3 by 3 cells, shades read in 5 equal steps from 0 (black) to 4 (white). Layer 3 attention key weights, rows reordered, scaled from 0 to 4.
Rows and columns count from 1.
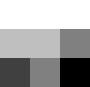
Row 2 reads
3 3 2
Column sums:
8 9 6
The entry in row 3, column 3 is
0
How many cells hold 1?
1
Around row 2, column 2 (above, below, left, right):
4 2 3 2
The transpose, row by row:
4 3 1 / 4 3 2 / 4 2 0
